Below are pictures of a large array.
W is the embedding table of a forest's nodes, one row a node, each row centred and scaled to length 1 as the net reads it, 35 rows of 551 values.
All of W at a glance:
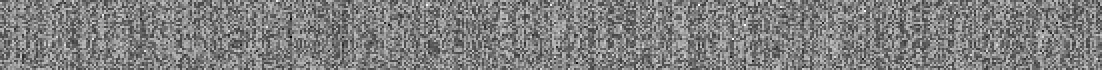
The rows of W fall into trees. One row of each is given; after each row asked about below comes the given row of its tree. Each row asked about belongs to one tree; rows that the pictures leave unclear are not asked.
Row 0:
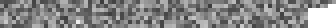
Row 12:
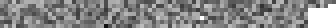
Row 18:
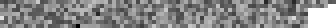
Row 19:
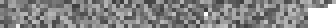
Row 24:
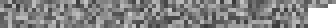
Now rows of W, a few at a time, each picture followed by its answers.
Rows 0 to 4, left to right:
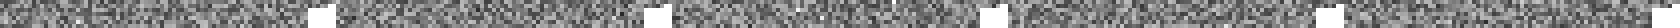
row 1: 19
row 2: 19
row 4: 24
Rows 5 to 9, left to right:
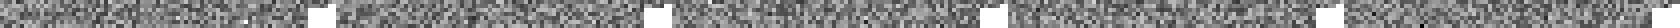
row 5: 12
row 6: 12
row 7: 0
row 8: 0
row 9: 19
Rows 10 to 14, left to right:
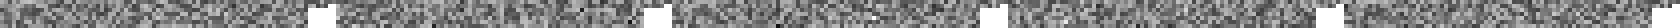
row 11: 18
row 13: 24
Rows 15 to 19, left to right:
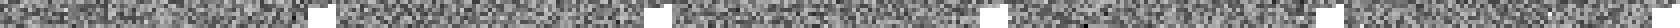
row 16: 12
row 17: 18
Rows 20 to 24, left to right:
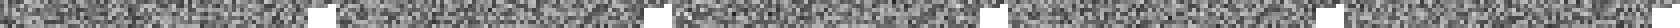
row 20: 12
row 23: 12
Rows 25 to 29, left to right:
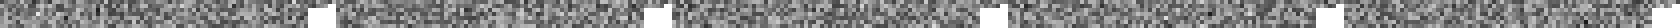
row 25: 0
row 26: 12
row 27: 24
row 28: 24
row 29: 18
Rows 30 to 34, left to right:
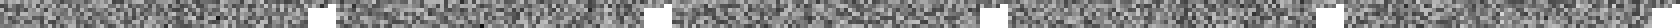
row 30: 19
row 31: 18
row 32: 12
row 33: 19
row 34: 18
